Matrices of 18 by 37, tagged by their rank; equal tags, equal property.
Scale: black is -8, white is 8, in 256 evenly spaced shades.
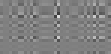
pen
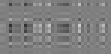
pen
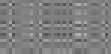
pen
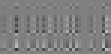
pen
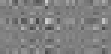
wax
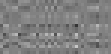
wax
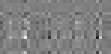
wax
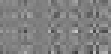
wax
